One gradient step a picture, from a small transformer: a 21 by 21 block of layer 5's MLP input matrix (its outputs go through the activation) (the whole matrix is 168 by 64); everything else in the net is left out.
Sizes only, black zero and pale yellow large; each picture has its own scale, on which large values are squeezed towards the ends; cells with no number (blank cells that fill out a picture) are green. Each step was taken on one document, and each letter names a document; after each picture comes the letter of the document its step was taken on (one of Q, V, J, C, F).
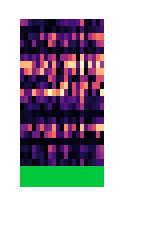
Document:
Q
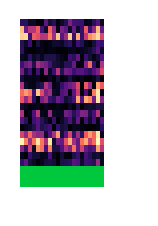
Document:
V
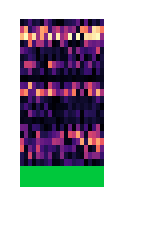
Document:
V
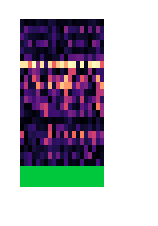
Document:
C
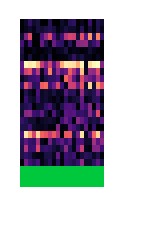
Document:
C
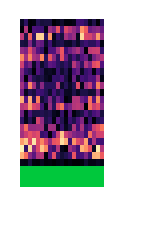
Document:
V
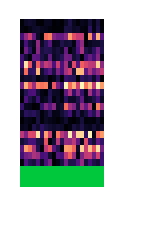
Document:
C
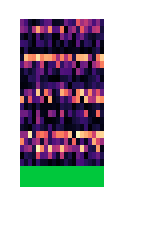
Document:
V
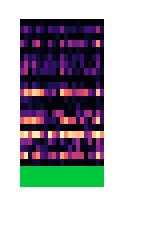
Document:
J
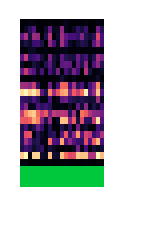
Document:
J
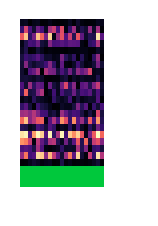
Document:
J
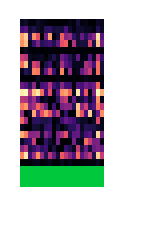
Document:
J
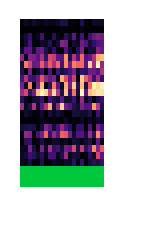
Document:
Q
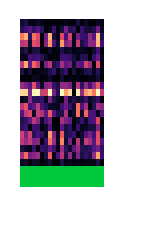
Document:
J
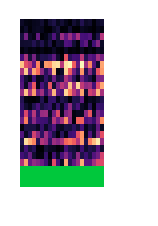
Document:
C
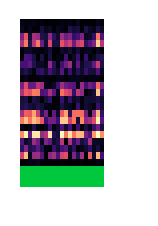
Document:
J
